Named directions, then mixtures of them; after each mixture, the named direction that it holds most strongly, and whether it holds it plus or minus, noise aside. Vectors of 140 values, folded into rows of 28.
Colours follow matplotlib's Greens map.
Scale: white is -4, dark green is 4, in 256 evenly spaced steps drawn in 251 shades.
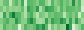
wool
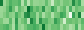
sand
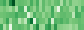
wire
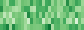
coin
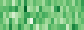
wool, minus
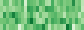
wool, plus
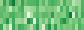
wire, plus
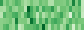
sand, plus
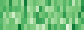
wool, minus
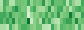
coin, minus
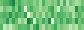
wire, plus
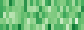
wool, minus
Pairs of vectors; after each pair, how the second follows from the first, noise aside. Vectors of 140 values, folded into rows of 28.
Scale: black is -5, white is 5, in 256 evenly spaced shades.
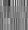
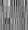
negated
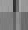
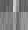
negated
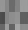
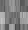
negated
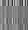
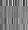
negated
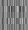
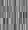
wrapped around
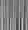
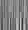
negated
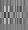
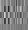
negated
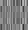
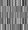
negated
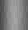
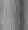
wrapped around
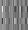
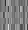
wrapped around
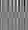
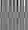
negated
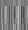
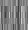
negated
